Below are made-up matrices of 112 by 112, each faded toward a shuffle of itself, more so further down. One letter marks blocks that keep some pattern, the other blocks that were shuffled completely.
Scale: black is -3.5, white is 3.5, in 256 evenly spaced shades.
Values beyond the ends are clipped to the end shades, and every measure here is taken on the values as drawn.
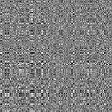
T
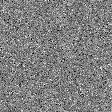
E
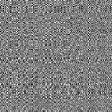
T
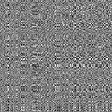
T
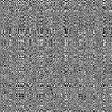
T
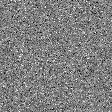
E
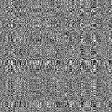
T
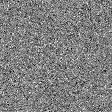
E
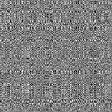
T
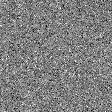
E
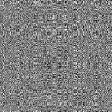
T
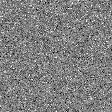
E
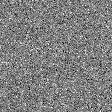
E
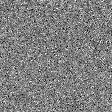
E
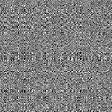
T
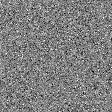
E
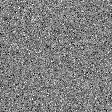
E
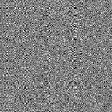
T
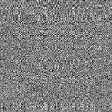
T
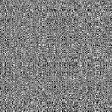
T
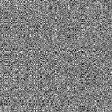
T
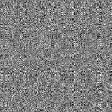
T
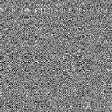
T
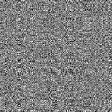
T
